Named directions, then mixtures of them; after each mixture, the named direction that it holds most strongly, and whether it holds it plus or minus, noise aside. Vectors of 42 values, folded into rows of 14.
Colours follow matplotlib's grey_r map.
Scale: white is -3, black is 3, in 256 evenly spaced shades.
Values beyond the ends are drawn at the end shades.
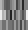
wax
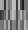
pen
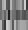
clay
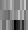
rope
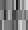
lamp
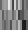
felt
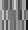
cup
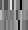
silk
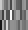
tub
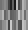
felt, minus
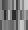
lamp, plus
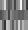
clay, plus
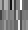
silk, minus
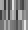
pen, plus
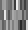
lamp, minus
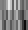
felt, plus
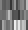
rope, minus
